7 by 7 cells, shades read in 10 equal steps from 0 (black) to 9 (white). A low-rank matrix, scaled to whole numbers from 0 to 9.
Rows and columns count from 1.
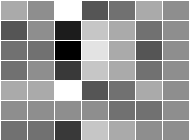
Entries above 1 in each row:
7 6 6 7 7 7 7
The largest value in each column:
6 6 9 8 6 6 5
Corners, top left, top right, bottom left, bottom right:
6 5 4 5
